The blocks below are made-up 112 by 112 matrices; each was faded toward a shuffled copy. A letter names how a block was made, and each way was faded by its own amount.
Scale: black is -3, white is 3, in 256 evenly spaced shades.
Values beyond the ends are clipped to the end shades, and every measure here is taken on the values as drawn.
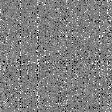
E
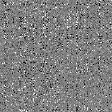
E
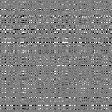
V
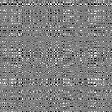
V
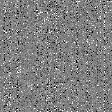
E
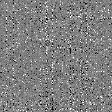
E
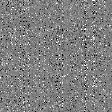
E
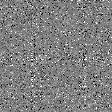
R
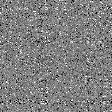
R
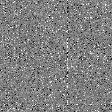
R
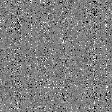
E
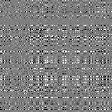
V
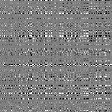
V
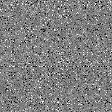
R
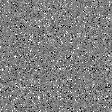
R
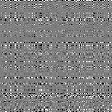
V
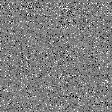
R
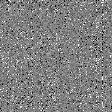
R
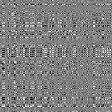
V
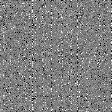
E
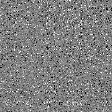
R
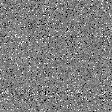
R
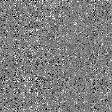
E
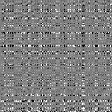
V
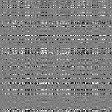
V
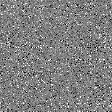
R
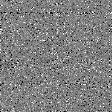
R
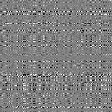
V
